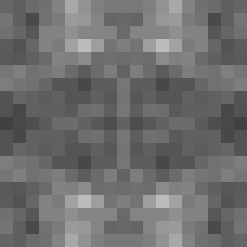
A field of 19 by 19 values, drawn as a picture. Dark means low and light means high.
Odd rows or columns: none. Stripes: none. Grain: blotchy. Mirror symmetry: left to right and top to bottom. Slope: none.
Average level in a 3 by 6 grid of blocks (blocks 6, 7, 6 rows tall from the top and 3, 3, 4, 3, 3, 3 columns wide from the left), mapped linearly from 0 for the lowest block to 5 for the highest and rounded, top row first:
1 5 4 5 5 1 / 0 0 1 0 0 0 / 1 5 4 5 5 1
